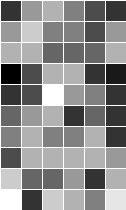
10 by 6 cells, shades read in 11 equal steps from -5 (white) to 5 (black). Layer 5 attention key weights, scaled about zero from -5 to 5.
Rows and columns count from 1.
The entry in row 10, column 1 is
-5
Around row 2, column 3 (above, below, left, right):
-2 1 -3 0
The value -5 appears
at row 5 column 3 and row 10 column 1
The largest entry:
5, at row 4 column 1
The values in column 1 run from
-5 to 5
